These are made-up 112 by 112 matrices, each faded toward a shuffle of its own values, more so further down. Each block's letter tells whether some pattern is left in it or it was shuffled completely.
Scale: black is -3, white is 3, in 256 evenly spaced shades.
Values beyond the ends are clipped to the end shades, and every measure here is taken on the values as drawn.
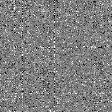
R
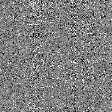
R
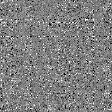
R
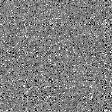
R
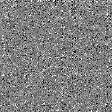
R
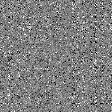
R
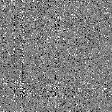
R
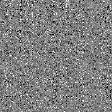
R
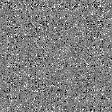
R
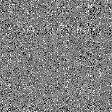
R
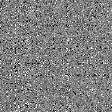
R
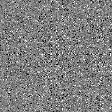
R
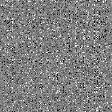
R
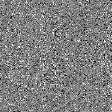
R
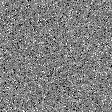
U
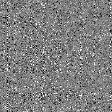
R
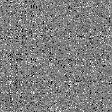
R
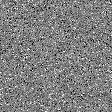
U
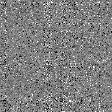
R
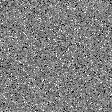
U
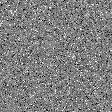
U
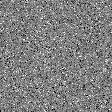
U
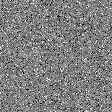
U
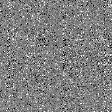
R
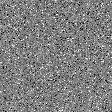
U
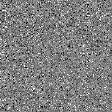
R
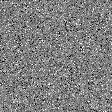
U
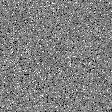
U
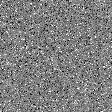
U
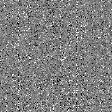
R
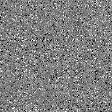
R
